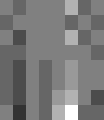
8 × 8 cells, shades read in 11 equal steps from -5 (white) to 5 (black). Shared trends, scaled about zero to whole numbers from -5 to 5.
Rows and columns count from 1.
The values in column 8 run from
0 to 2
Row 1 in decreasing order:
1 1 0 0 0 0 0 -2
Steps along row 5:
up down up down down up same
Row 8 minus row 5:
-1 1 0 0 -2 -4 1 1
